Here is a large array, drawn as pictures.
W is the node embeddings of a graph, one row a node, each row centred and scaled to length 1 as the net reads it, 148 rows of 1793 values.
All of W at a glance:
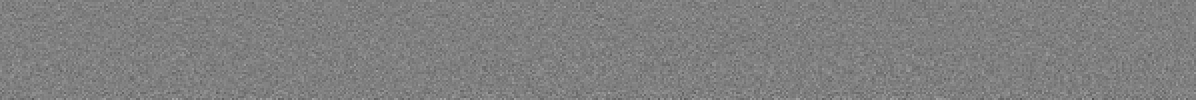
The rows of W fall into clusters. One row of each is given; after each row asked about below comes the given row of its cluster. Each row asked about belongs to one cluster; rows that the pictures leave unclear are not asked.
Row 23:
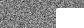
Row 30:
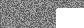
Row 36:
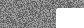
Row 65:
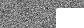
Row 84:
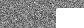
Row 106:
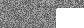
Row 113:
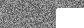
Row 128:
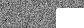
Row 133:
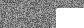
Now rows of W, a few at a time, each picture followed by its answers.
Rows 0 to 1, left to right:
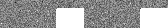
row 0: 36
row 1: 128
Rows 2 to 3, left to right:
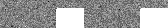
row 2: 106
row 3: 84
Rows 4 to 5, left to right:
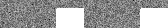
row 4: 133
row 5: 113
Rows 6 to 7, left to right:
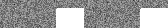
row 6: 133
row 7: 113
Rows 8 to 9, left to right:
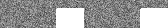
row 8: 30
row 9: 23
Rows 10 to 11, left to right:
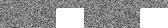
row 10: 84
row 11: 84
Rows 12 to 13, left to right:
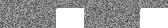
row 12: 133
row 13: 113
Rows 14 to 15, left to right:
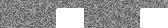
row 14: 30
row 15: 84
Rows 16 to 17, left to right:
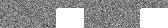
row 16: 65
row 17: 36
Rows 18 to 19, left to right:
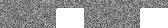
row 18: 106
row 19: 128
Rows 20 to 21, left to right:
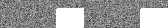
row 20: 30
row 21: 128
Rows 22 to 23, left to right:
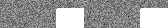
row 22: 36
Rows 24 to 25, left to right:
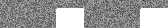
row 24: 133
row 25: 113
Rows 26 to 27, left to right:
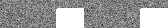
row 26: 128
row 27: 65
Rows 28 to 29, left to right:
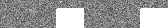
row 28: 30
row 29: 65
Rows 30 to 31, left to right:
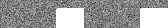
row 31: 106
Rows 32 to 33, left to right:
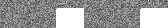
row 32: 133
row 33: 106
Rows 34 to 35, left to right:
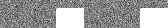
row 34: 84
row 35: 36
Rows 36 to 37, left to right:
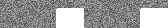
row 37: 65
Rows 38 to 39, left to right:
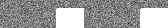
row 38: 65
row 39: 23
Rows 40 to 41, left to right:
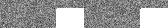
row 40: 133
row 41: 113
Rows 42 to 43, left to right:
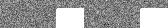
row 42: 113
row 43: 23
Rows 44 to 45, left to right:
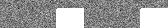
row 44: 36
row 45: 30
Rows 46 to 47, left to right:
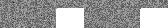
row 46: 133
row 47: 106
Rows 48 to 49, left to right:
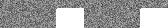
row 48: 113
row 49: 65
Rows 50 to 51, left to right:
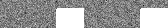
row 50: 128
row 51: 23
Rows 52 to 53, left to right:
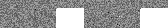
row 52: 84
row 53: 128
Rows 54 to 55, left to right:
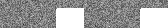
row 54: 128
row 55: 106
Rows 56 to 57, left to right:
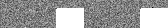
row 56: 30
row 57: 128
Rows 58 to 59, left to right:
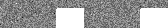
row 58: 113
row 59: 23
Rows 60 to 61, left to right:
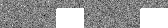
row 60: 106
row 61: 65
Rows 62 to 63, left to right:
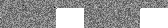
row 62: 113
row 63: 84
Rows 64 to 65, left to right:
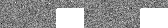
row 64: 36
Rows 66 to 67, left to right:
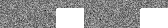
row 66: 84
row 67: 30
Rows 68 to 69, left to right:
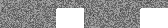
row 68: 106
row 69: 30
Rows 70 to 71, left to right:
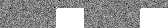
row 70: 113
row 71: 65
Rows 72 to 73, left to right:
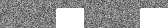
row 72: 30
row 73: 133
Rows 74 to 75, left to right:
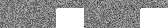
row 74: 133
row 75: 36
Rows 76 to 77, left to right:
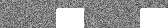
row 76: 128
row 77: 23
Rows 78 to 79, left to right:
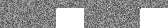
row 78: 133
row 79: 113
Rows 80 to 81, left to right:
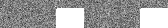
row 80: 113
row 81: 133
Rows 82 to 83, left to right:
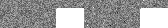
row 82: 65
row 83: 133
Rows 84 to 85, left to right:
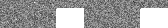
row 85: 23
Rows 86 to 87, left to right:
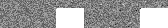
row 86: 65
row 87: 30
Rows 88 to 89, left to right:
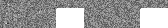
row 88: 133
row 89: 23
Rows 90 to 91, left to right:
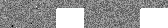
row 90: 106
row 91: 113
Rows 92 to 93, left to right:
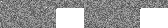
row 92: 23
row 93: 106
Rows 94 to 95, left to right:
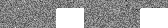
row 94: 36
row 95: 30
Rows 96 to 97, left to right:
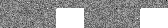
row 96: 65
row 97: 106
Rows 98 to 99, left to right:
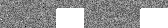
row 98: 106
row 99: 113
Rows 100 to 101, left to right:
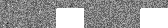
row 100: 133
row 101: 128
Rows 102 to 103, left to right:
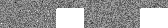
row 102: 36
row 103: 133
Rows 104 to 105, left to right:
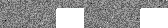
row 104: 128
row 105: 106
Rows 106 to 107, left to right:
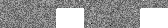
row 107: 133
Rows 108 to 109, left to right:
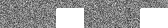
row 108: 84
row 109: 84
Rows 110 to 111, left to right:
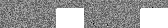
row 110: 133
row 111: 128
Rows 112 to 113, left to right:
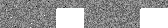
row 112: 106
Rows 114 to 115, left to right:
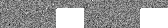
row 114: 30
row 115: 128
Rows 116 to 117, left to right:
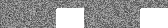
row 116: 30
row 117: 23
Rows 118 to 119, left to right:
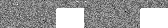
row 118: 30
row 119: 23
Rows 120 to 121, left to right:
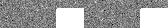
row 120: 128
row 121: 36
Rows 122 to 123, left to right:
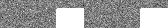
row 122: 30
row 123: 133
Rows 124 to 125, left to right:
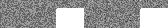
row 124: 30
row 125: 113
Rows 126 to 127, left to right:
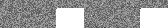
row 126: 113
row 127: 106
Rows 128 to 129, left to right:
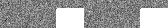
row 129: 113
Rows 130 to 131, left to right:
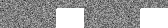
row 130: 65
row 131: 23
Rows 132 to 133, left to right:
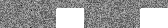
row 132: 84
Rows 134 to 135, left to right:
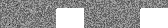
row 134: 30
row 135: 128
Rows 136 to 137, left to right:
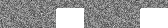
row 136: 23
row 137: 23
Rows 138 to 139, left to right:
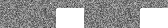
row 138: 84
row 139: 84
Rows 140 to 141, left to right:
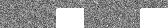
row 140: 84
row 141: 36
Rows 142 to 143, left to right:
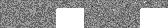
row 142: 30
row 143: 30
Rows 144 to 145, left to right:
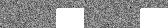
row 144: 36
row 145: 23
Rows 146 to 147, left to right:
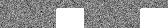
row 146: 23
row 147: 65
